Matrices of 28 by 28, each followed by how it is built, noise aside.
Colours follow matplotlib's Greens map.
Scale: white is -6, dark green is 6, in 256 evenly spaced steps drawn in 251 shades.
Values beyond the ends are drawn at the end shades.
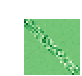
banded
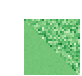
upper triangular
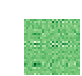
low rank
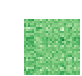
low rank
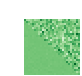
upper triangular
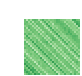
Toeplitz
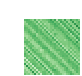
Toeplitz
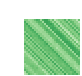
Toeplitz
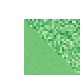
upper triangular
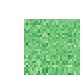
low rank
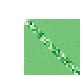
banded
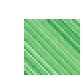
Toeplitz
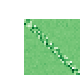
banded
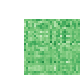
low rank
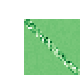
banded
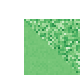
upper triangular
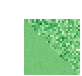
upper triangular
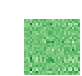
low rank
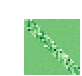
banded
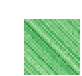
Toeplitz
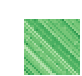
Toeplitz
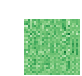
low rank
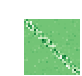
banded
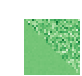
upper triangular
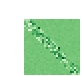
banded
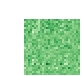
low rank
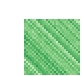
Toeplitz
